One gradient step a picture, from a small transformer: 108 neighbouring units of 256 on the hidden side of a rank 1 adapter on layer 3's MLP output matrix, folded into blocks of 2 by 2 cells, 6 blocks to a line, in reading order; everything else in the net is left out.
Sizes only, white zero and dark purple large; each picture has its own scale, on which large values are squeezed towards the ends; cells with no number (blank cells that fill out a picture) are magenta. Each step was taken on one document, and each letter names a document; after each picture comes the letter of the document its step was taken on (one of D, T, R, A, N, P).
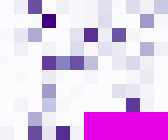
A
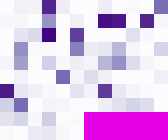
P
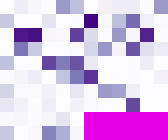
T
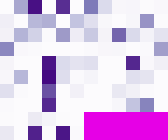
A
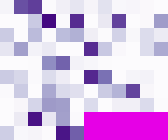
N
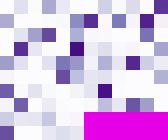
P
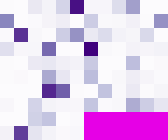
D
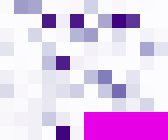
N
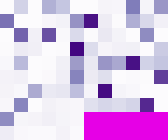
P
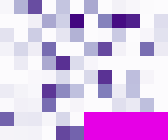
N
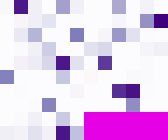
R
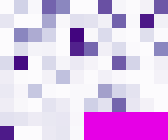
P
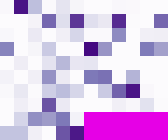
N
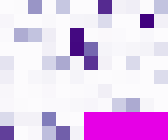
T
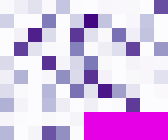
T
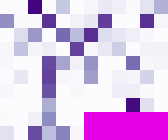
A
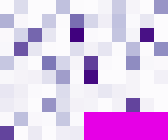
T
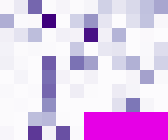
A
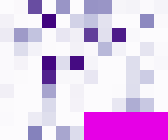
A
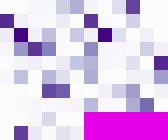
D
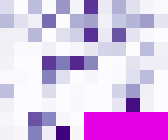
A
